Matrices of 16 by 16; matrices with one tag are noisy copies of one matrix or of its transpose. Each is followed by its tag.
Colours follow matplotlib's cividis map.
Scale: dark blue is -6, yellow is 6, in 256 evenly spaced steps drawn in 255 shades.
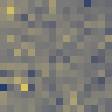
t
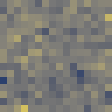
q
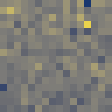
t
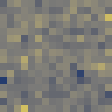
q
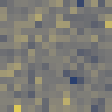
q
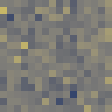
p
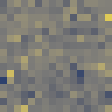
q
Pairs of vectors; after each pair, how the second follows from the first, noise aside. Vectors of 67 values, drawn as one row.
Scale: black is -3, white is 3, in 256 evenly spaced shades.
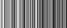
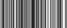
wrapped around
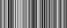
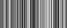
reversed
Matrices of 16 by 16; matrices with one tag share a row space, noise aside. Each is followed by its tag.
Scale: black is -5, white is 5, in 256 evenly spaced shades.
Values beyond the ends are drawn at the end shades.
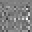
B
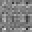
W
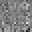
B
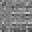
W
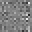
B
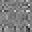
B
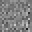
B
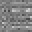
W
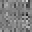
B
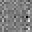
B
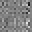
B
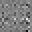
B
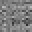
W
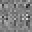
B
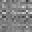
W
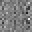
B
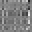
B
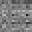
W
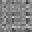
W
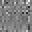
B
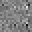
B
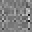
B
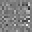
B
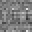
W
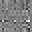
B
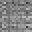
W
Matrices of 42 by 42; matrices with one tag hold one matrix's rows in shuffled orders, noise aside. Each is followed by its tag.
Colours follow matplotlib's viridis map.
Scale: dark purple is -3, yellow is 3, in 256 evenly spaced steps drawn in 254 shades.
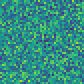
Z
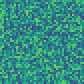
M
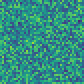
M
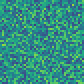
Z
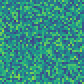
M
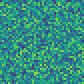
Z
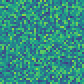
Z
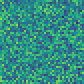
M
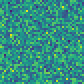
M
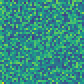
M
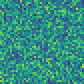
M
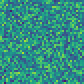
M
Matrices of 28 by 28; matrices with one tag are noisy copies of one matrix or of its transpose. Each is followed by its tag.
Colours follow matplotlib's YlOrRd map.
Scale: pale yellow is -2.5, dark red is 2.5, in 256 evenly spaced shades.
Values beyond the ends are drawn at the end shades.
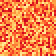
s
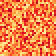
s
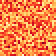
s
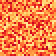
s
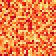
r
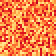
s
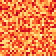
r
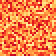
s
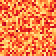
r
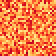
r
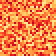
s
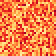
s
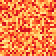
r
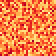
r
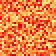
s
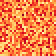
s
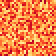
r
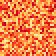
r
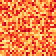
r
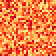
r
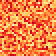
s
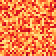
r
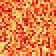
s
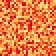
r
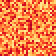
r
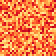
r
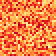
s
